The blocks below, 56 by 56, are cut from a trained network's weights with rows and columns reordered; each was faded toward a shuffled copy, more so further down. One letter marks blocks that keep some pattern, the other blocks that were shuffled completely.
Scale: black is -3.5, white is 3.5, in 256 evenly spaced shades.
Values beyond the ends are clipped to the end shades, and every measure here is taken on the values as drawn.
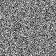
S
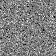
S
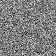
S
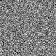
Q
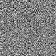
Q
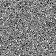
S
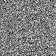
S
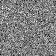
S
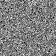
S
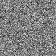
S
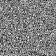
Q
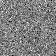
S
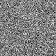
Q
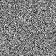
Q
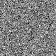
S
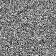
S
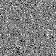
Q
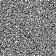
S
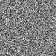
Q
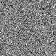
Q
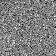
S
